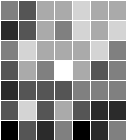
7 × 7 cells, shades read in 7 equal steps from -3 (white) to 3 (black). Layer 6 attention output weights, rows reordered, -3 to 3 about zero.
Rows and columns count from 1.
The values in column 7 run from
-2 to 2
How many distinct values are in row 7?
4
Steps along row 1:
up down same down up same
